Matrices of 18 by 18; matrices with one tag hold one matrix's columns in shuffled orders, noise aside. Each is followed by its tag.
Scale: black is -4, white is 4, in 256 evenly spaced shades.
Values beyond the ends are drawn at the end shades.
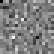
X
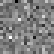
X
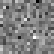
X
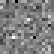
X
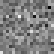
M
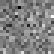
M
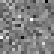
X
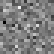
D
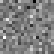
X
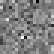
X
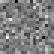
X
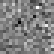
D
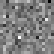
X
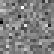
D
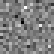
D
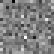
X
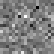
M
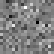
D
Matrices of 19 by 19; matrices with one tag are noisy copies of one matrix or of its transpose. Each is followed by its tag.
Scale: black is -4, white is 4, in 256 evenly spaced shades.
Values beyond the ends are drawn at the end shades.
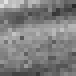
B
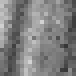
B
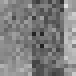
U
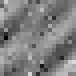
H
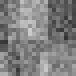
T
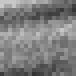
B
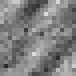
H
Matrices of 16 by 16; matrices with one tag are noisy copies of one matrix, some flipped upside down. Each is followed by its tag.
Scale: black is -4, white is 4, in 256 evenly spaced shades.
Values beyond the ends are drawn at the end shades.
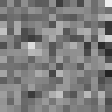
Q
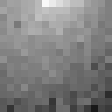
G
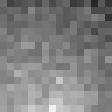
G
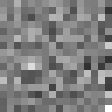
Q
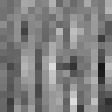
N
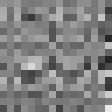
Q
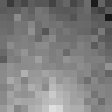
G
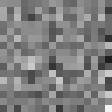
Q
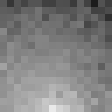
G
